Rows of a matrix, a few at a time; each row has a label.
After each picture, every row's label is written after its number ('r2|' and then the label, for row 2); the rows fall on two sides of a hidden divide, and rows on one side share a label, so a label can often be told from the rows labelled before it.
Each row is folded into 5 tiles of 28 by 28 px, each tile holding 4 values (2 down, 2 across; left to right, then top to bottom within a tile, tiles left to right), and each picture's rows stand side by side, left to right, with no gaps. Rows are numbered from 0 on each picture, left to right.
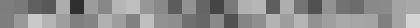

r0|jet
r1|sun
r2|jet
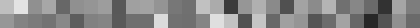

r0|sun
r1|jet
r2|sun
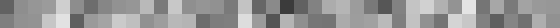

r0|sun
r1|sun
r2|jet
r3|sun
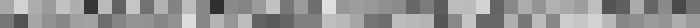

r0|sun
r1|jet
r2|sun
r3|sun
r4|sun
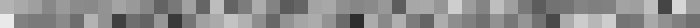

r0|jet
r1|jet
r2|sun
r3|sun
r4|jet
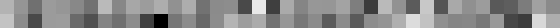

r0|sun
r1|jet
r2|sun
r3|sun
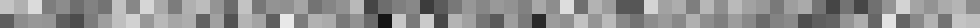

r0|sun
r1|sun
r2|sun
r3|jet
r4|sun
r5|sun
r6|jet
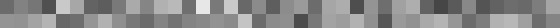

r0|jet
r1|jet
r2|jet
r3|jet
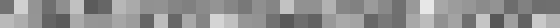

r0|jet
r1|jet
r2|sun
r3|sun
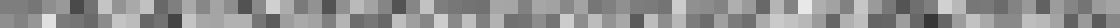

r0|sun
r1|jet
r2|sun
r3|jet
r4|jet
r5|jet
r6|sun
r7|jet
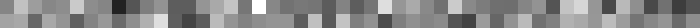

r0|sun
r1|jet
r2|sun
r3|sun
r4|sun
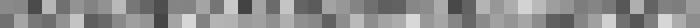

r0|jet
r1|jet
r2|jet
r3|jet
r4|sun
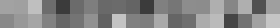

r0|sun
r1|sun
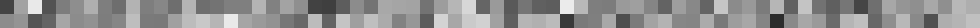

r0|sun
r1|jet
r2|jet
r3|sun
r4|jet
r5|sun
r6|jet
